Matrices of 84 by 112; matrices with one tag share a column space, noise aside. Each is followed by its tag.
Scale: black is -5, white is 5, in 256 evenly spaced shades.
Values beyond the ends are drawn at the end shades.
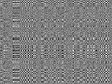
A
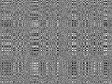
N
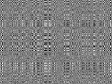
N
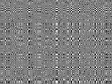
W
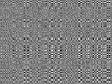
A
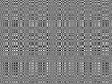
N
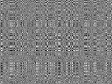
N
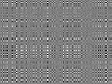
A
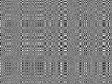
N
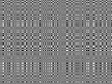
N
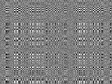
W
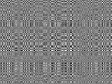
N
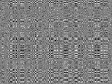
A
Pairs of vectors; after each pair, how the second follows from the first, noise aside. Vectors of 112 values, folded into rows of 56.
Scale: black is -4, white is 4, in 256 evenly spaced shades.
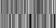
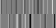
partly zeroed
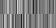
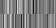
copied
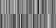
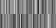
copied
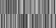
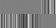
partly zeroed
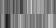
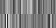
sign-scrambled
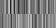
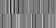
partly zeroed
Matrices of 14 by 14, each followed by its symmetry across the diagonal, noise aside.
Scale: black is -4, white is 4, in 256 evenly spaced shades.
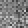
antisymmetric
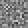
symmetric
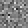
antisymmetric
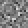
symmetric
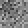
symmetric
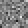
antisymmetric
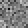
symmetric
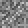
symmetric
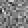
antisymmetric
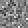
symmetric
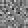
antisymmetric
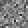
symmetric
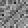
symmetric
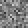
antisymmetric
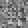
antisymmetric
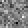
antisymmetric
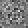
symmetric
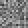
antisymmetric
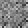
symmetric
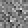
antisymmetric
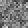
symmetric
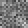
symmetric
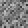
symmetric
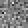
antisymmetric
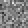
antisymmetric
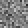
antisymmetric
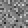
antisymmetric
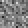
antisymmetric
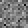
symmetric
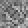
symmetric
